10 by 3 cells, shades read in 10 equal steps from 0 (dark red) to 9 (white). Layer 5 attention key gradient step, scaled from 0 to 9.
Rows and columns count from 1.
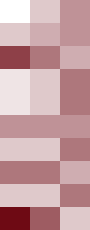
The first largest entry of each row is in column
1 1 3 1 1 1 1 3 1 3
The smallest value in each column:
0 3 4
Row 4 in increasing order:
4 7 8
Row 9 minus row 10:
7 4 -3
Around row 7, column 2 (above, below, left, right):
5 4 7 4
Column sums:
57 57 50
